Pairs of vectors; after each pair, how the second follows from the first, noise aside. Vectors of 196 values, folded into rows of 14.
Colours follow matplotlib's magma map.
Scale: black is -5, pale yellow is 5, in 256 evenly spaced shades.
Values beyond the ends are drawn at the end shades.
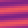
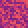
shuffled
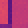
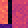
scaled up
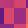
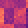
negated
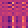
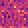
shuffled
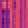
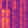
negated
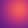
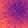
negated
